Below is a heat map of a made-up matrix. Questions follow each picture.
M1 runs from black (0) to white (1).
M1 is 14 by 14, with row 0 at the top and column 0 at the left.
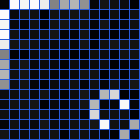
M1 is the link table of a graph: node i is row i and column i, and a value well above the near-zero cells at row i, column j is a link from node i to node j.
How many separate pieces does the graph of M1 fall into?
2
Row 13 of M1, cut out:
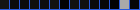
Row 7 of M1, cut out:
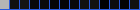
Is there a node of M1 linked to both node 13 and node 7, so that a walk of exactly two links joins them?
no
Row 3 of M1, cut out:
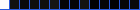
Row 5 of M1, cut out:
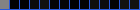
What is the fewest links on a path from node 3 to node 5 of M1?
2
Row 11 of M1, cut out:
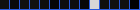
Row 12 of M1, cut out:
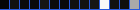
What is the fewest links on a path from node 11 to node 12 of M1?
3
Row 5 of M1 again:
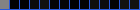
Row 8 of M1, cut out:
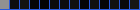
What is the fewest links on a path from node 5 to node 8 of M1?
2
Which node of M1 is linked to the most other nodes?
node 0
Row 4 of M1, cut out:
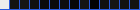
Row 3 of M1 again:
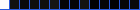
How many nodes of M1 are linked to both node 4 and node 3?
1
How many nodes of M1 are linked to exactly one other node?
10
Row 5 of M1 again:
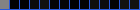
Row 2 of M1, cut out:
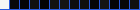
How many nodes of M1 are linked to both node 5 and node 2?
1
